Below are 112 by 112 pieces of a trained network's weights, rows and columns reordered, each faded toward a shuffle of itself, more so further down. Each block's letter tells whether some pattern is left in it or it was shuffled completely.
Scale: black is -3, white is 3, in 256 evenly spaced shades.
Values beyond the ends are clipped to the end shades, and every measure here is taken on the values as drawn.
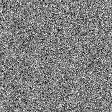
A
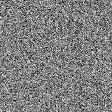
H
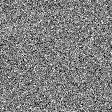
A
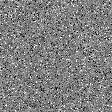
A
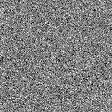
H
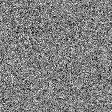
H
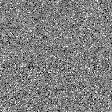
H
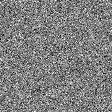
A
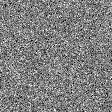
A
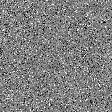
A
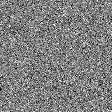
H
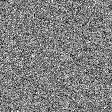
A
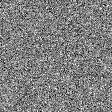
A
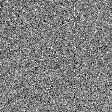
H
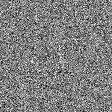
H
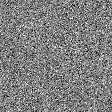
A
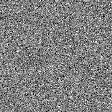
H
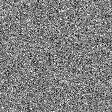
A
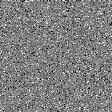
H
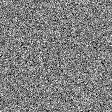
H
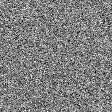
H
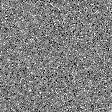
A
